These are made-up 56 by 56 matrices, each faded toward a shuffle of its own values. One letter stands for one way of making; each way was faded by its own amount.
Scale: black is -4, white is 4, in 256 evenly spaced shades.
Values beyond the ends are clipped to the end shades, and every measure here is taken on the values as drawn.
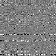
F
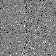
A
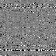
F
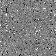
A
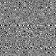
F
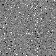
A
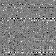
F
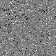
A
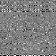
F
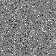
A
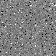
A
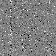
A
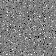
A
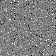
A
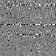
F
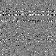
F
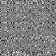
F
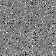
A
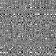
F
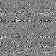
F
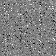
A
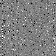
A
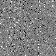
A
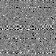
F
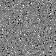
A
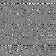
F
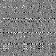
F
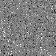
A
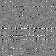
F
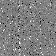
A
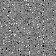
A
